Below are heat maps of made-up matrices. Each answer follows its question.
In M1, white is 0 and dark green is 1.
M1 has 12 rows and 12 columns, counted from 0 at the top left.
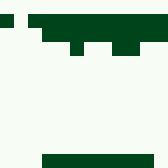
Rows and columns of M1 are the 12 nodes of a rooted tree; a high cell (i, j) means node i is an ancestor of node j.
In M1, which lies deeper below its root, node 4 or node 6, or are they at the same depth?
the same depth
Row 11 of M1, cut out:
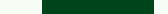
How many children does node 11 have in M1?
5
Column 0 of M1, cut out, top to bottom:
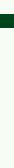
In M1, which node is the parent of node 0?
1
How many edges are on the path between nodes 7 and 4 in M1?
2
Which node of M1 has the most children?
11
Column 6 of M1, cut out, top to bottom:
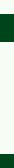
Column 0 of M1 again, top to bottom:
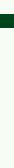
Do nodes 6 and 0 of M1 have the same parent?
no
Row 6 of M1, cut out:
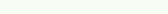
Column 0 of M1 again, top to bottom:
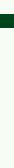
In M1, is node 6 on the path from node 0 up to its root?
no
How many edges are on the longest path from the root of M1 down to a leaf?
4
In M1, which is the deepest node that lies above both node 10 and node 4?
11
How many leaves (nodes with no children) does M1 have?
8
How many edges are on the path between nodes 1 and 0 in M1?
1
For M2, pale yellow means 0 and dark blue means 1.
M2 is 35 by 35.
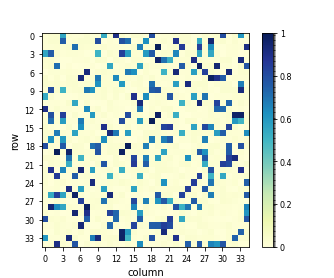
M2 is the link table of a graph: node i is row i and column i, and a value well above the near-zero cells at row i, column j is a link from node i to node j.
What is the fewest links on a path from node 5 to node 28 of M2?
2
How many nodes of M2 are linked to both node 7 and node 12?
2
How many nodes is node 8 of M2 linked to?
6
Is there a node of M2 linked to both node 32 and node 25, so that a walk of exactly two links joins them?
no
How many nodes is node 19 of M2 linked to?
8
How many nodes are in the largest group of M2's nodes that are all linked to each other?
4
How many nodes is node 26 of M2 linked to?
9
